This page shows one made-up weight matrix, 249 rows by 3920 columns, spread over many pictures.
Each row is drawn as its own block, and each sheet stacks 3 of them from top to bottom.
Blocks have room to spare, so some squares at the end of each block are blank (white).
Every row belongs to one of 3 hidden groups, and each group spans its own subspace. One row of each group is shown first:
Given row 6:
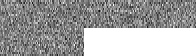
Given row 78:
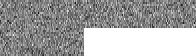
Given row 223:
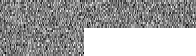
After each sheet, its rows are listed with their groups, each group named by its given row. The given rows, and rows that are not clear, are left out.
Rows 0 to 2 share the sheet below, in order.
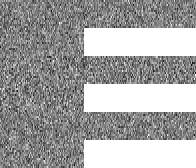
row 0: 223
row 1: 78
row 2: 78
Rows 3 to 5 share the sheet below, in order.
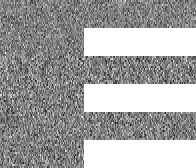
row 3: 223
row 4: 6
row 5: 6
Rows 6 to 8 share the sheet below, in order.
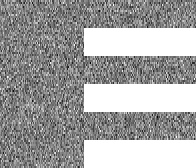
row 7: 78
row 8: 223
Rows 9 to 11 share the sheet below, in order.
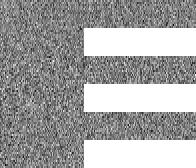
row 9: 6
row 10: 78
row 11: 223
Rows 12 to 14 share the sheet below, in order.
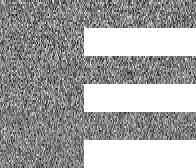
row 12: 6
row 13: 6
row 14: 223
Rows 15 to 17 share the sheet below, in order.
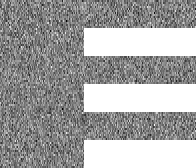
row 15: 78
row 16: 223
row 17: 78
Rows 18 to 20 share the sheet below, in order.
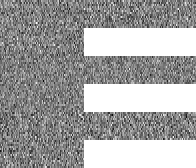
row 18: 6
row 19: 223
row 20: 6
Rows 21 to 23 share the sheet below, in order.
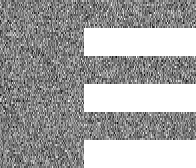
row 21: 78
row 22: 223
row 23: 6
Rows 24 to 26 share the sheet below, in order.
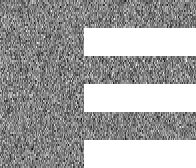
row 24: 223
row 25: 6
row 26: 223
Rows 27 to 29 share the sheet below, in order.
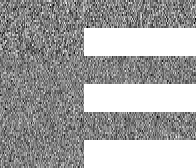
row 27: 78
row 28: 223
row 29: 223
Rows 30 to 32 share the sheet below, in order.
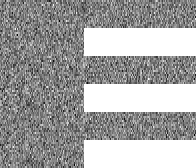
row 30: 78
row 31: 78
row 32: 78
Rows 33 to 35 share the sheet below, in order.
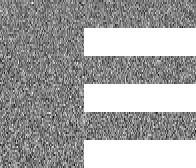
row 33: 6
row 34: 223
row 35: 78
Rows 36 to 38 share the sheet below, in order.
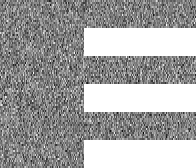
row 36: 78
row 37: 78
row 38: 6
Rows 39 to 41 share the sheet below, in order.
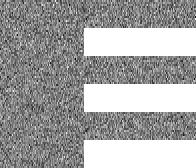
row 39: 78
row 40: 78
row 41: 78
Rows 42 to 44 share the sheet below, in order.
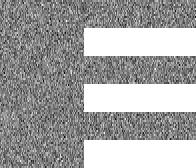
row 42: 78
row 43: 223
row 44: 6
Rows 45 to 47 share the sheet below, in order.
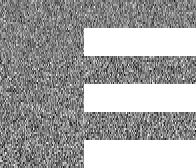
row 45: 223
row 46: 78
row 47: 78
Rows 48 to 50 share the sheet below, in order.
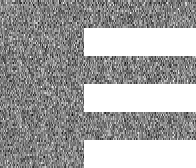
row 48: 6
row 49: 6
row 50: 6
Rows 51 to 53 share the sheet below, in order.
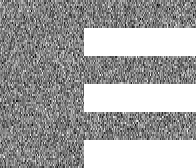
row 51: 223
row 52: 223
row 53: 6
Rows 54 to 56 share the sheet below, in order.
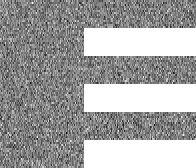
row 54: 6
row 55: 6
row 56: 78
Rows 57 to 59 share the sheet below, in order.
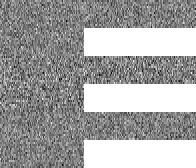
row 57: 78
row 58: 223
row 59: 223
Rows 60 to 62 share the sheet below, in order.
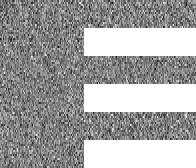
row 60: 6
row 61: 223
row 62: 6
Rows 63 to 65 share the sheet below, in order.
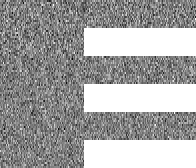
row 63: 78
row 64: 6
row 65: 223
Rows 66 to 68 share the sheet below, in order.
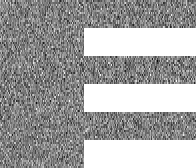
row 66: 6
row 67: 223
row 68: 78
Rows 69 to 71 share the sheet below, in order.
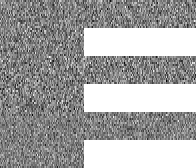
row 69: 6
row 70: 78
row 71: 6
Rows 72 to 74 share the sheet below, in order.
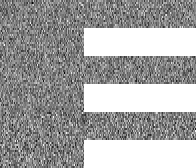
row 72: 6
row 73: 223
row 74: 78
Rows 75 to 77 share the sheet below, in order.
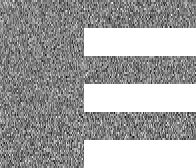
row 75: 6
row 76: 78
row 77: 6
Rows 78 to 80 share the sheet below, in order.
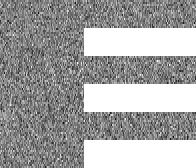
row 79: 223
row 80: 6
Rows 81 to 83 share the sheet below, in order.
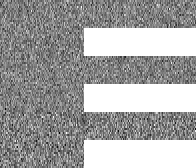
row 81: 223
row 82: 223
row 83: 78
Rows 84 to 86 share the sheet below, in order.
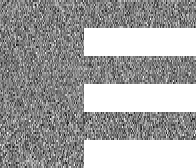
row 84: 223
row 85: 6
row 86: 78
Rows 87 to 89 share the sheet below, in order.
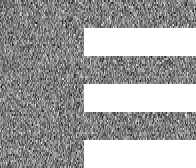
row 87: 6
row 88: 6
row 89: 6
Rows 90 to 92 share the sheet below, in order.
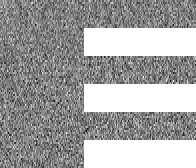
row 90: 6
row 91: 6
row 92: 78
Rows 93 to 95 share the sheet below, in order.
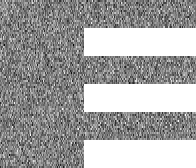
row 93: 6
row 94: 223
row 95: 6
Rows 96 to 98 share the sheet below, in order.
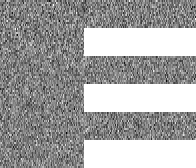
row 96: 78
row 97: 78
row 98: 78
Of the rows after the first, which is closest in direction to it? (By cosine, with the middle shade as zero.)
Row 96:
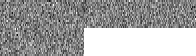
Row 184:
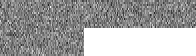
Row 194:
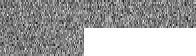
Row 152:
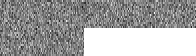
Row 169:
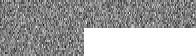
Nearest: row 152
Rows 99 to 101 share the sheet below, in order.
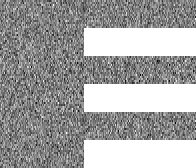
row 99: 78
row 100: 223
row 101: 78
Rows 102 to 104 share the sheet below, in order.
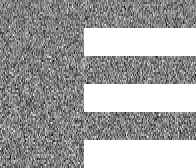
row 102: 78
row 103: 78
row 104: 223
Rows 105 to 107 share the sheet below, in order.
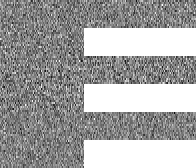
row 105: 223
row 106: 6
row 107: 223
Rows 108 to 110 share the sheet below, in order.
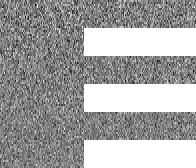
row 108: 223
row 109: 223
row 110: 223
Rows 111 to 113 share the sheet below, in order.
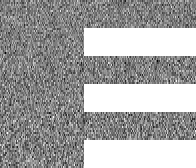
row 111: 223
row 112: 223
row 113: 78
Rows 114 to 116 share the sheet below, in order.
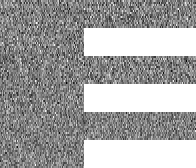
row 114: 6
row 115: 6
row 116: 78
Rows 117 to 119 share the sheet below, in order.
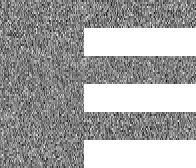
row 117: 78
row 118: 78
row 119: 6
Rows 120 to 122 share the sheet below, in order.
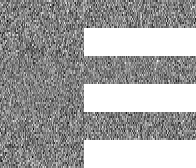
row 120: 78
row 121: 223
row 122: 78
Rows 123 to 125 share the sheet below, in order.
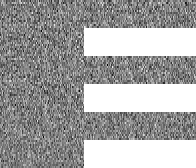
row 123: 6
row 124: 6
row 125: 223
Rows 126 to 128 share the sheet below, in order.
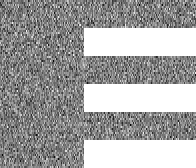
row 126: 223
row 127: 78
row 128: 6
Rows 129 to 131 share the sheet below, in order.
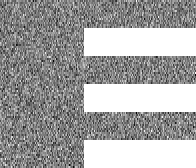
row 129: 223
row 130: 78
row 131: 223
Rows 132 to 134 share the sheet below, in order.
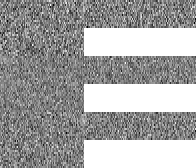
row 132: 78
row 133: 6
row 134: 78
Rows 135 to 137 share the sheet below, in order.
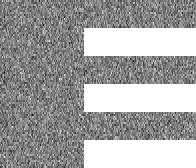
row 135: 223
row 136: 223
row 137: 6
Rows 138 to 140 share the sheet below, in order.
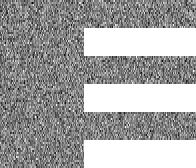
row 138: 6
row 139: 223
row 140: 223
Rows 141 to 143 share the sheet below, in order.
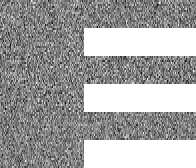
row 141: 223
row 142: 223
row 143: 6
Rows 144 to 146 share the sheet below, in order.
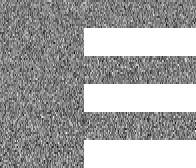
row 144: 78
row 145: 6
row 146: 78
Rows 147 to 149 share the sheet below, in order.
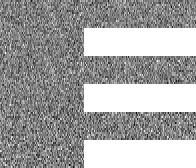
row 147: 223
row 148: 223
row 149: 223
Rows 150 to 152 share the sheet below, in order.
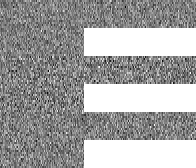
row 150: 6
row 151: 6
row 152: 78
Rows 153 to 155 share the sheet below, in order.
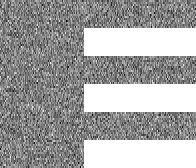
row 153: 78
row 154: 78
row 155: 223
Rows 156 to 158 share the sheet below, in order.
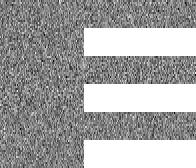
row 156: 6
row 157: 78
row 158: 223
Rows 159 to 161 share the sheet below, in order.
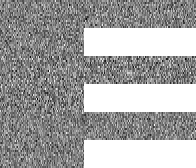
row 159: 78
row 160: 6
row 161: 78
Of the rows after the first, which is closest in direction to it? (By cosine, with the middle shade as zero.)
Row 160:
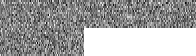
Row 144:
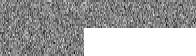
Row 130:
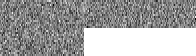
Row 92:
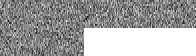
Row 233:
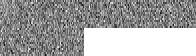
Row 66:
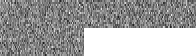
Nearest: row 233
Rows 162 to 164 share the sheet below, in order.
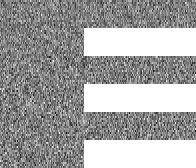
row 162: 6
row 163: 78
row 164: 78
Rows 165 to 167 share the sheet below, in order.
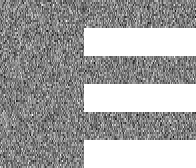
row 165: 78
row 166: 223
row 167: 6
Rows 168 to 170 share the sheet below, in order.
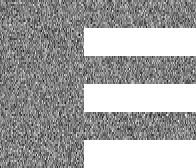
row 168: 6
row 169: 223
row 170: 6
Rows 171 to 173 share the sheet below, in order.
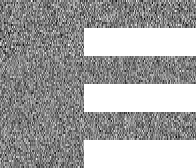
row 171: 223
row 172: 223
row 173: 223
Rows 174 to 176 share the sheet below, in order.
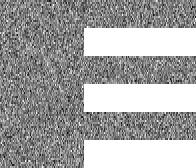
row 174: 78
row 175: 223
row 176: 6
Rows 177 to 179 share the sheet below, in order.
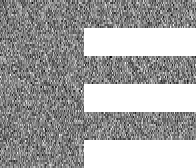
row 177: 6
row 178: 6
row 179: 223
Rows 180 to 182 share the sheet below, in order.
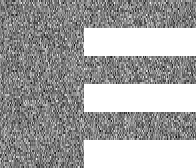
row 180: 6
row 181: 6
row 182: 223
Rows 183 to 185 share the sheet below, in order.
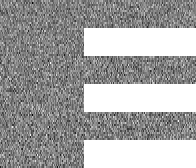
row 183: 6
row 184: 78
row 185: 6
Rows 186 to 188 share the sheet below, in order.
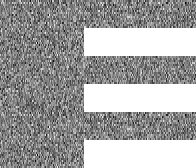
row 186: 6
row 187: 78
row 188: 6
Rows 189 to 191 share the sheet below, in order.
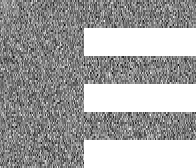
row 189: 6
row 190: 6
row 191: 6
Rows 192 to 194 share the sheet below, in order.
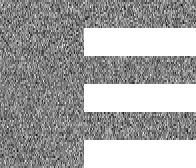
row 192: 78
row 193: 223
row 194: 6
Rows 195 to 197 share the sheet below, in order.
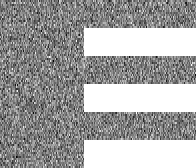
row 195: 6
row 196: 78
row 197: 223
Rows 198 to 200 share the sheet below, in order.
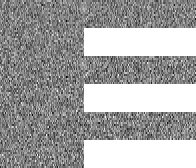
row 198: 78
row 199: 78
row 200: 6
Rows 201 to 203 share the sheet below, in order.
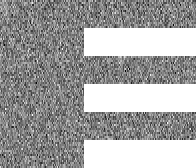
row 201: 6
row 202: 223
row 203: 6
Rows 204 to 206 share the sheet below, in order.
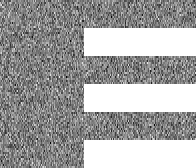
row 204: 223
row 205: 78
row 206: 78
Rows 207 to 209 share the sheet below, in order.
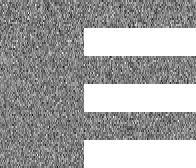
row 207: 223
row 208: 6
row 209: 6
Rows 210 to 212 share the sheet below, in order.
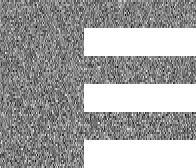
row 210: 223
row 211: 6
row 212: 6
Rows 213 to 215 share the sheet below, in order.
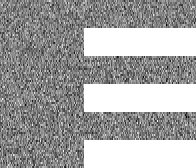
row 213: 78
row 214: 6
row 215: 6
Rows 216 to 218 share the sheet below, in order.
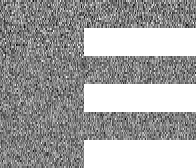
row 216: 223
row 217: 78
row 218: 6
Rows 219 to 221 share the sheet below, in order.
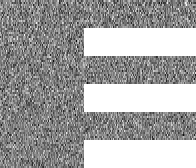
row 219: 6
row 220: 78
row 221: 78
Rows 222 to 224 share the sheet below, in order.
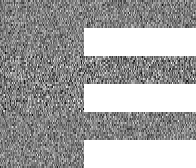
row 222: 223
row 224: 6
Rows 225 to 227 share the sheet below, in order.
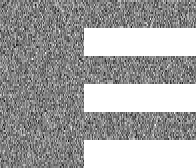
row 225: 223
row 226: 6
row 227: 223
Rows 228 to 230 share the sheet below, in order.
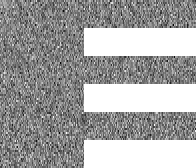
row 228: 6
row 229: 223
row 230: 78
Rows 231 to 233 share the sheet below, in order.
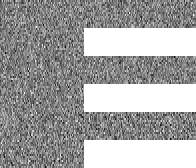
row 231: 223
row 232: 223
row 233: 6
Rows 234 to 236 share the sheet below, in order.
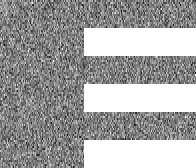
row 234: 6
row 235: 78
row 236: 223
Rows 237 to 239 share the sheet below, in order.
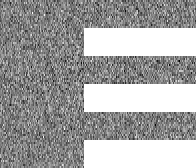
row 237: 6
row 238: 223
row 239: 223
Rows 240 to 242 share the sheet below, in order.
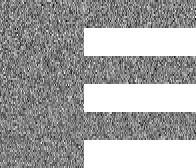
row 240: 78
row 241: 223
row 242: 6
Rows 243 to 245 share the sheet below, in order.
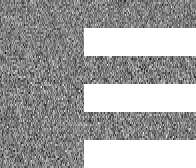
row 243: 223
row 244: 6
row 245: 6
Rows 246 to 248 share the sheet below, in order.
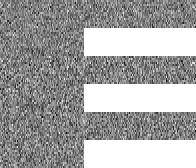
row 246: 78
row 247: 78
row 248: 78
